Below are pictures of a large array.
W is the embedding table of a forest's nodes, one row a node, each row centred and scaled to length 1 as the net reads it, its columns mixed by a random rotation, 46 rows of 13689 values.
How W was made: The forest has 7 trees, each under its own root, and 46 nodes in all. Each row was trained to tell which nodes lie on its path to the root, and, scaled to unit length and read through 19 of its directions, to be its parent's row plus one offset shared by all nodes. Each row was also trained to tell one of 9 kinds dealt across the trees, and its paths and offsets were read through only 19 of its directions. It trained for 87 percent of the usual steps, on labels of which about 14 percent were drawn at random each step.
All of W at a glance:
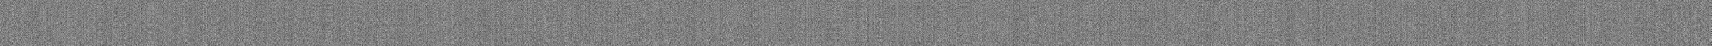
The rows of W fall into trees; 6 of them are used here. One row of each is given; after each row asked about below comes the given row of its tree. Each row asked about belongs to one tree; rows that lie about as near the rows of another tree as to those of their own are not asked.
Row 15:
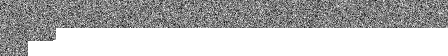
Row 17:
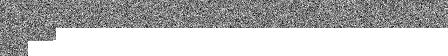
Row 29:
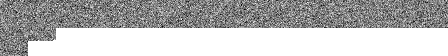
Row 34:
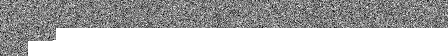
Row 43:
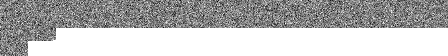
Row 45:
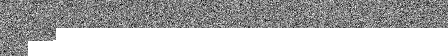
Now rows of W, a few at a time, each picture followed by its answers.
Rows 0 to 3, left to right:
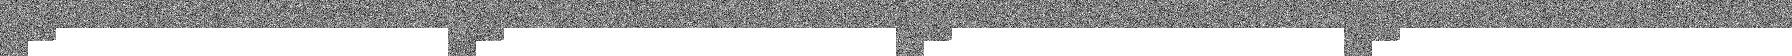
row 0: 34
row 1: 29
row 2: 43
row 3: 15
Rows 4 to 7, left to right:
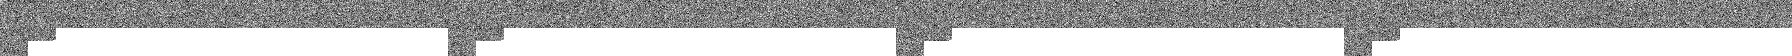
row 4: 29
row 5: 45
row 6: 43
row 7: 43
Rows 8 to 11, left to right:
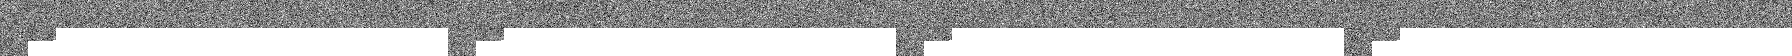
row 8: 17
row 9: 45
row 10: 34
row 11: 17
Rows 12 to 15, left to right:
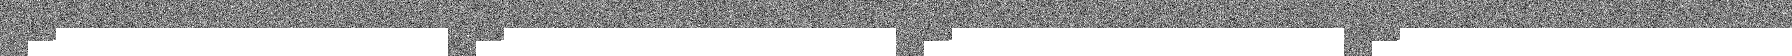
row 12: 45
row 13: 17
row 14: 45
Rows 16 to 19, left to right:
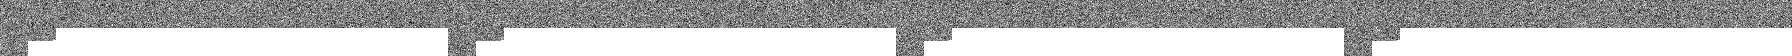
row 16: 45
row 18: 34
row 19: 34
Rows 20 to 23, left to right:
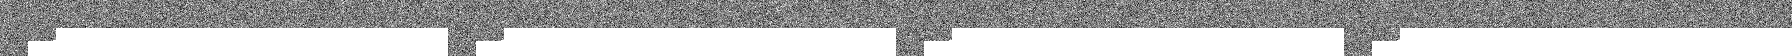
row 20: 15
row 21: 17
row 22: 29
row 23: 29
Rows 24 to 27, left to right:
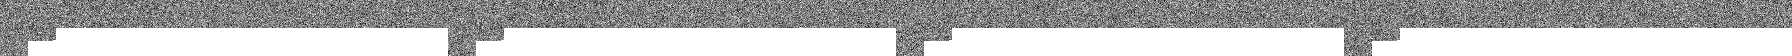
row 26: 34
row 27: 17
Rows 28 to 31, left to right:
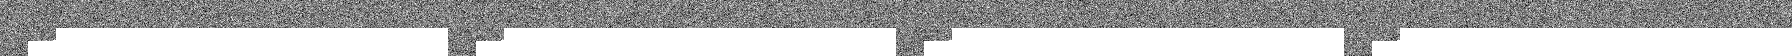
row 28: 34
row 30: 29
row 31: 15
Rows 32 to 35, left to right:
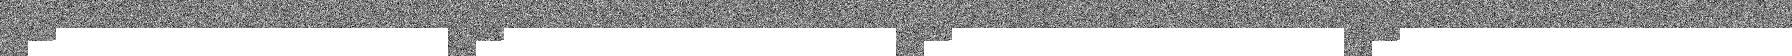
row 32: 45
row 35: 15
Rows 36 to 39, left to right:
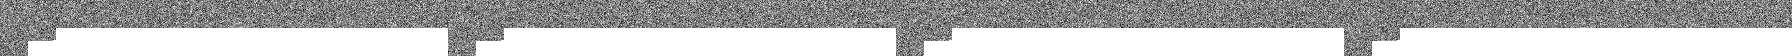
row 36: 34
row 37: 45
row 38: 45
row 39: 34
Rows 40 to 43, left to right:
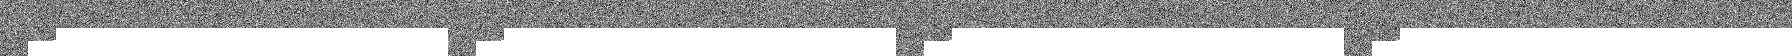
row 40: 34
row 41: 45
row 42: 43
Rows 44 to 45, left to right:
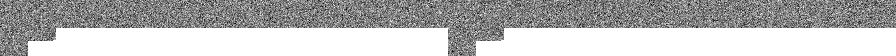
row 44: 15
